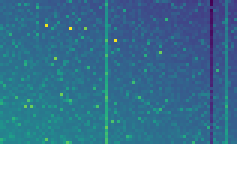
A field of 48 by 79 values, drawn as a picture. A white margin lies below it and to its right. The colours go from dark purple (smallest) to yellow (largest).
Slope: up to the bottom left. Odd lines: columns 36, 71 and 76. Ninth with the lowest average: top right. Ninth with the highest average: bottom left.
